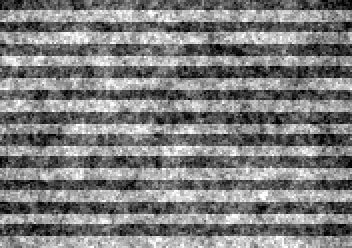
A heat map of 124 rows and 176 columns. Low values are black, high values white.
The grain runs across in streaks. On average the colour sits 50% of the way up the scale. No overall slope runs across the table. Horizontal stripes repeat 11 times down the table.
